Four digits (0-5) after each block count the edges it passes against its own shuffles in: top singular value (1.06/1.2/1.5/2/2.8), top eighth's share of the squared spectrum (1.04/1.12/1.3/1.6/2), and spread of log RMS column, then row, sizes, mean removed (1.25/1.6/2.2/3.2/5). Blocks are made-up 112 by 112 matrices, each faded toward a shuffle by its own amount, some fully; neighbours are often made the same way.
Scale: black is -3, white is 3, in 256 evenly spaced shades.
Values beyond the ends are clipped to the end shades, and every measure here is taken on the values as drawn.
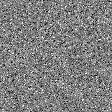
1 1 0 0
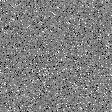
2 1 0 0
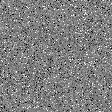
2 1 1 0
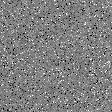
0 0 0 0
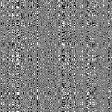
5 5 4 3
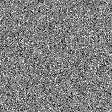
3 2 0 1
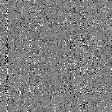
2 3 3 3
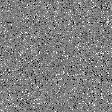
1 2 2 2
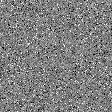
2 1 0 0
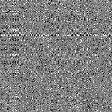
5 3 2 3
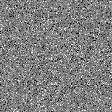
3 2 0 1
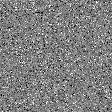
0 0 0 0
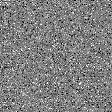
3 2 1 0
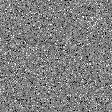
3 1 0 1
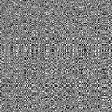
5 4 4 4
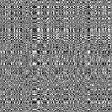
5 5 4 4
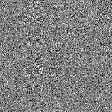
4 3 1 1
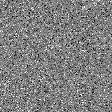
3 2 0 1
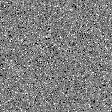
2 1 0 0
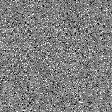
3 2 0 0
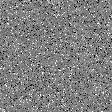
0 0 0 0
